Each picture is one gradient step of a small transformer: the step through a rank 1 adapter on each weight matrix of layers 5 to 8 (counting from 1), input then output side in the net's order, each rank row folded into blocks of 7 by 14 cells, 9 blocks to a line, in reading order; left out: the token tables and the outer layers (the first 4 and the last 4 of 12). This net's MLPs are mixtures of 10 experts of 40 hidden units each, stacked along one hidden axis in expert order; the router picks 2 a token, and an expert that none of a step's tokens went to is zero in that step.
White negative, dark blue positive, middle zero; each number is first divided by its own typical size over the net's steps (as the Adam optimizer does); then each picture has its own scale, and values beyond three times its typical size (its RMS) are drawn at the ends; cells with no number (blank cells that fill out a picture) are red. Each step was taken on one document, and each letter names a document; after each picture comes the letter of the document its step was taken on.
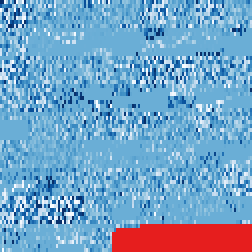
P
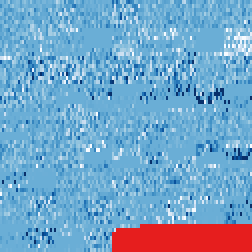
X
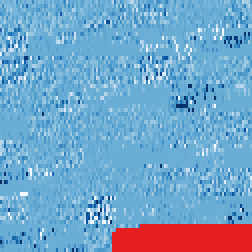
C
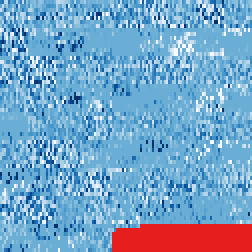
P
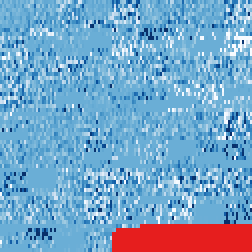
X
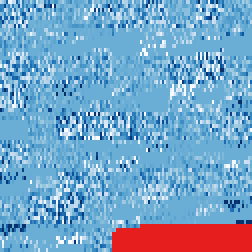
P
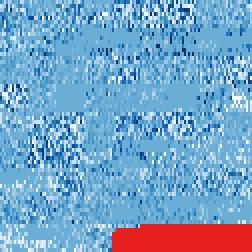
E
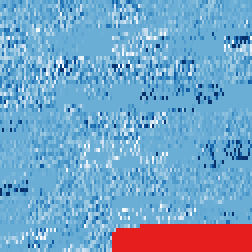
X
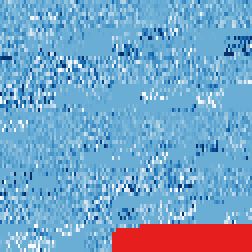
X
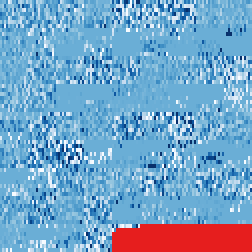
E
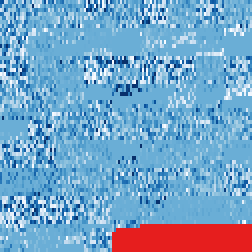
P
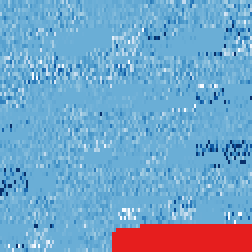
X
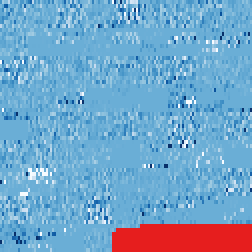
C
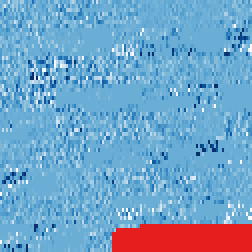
X
